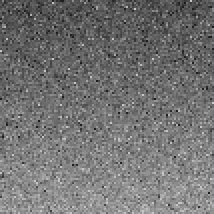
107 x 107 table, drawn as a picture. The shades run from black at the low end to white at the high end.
Histogram: bell-shaped. Stripes: none. Slope: up to the bottom.
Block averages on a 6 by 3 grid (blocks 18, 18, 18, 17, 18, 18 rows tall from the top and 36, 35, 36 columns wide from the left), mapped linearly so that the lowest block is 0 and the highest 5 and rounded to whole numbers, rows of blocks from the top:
0 0 0 | 1 1 1 | 2 2 2 | 3 3 3 | 4 4 4 | 5 5 5
